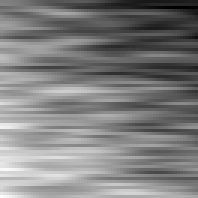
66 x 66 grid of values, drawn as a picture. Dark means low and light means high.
Ninth with the lowest average: top right. Slope: up to the bottom left. Ninth with the highest average: bottom left. Grain: streaks across. Mirror symmetry: none.
